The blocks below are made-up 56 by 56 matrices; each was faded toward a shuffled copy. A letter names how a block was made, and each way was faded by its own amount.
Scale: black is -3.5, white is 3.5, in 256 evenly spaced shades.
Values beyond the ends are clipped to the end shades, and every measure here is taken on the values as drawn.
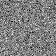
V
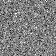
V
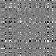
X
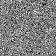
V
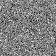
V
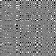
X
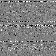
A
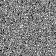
V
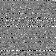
A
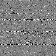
A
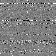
A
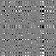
X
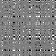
X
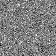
V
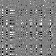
X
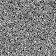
V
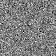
V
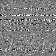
A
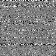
A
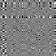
X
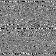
A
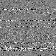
A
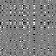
X
